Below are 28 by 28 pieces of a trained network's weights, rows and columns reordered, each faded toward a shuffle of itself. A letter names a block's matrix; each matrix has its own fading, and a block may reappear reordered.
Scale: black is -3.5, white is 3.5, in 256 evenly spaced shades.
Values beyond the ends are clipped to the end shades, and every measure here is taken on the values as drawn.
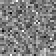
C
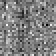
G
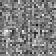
G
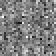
G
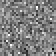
C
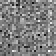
G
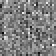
G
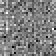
G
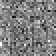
G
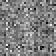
G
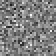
C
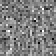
G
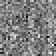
G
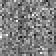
G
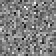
C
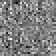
G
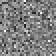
C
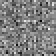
G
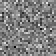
C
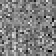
G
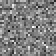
C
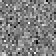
C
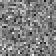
C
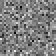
C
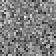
C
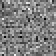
C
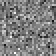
C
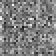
G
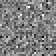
C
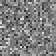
C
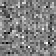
G
